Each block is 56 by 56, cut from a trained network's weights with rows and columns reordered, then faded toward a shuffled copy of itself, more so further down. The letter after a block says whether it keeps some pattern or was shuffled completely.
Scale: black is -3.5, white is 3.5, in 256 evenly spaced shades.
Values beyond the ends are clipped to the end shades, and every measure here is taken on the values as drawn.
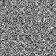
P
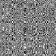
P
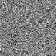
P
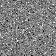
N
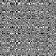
P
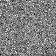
N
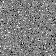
N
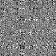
P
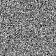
N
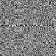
P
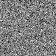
N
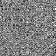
P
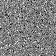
N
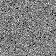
N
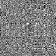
P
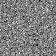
N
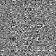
P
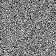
N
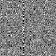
P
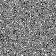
N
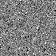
N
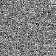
P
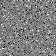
N
